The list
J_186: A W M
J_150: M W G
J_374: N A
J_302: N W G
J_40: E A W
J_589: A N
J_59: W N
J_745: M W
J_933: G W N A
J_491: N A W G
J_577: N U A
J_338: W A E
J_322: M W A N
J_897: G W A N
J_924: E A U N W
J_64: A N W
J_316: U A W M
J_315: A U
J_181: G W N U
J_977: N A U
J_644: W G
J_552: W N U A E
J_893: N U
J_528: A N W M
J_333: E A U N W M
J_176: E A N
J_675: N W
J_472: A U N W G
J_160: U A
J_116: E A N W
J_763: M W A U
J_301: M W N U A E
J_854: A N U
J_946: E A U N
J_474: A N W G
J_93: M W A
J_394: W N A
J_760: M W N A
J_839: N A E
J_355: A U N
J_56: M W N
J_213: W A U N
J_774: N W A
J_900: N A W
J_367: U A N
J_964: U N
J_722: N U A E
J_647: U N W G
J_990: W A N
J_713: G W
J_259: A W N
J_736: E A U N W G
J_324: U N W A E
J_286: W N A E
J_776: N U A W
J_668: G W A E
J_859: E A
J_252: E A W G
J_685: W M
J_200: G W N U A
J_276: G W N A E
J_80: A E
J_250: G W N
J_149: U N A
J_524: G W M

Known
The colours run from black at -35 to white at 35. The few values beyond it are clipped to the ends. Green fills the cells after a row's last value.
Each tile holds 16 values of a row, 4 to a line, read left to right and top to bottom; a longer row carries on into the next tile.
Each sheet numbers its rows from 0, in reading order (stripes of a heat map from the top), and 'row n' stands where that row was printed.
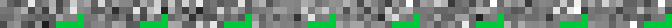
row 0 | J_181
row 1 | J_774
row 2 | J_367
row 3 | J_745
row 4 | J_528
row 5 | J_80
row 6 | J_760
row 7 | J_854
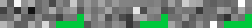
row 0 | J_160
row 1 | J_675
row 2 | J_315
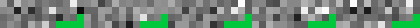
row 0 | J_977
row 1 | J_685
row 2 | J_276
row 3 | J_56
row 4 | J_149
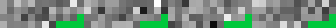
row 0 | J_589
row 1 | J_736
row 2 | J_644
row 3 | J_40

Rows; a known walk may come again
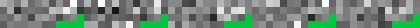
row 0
J_338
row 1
J_149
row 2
J_56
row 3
J_80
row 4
J_59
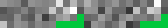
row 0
J_93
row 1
J_276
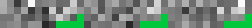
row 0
J_897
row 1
J_668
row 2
J_394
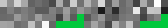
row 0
J_859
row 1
J_324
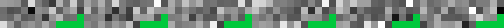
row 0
J_316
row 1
J_259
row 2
J_589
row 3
J_116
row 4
J_946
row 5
J_491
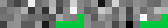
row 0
J_181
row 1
J_524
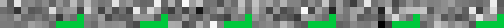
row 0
J_374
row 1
J_990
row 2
J_160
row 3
J_900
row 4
J_250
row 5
J_474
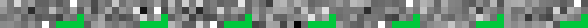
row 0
J_854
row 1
J_647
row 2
J_367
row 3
J_644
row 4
J_315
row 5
J_252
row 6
J_64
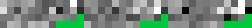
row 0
J_736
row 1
J_763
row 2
J_301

